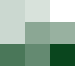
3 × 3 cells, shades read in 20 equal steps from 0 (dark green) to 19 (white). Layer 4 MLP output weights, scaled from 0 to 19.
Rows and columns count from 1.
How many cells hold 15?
2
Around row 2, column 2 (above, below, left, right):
16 7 15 11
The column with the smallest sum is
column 3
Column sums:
35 33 30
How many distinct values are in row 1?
3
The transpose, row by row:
15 15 5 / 16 10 7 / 19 11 0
